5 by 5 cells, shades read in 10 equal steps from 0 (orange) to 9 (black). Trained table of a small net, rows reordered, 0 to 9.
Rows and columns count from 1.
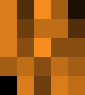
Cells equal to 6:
2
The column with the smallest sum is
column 3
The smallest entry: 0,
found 2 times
